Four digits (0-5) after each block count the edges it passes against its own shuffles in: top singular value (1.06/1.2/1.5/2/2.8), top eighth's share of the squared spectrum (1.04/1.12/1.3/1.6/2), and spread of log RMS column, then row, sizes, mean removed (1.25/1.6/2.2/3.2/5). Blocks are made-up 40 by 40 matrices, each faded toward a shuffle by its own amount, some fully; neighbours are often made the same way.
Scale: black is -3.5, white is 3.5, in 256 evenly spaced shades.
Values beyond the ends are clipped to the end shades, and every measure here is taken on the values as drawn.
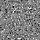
2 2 0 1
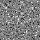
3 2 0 0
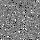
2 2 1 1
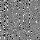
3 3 2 0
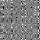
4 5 3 1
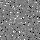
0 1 0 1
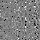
3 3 2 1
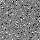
0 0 0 0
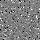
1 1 0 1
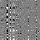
4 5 3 1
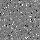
0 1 0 0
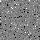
2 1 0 0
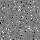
0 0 0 0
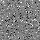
0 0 0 0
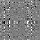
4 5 3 2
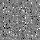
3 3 2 1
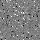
1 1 0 0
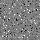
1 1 0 0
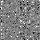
3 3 2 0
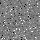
0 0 0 0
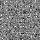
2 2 0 1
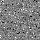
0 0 0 0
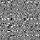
3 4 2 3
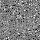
1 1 0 1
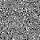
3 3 0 2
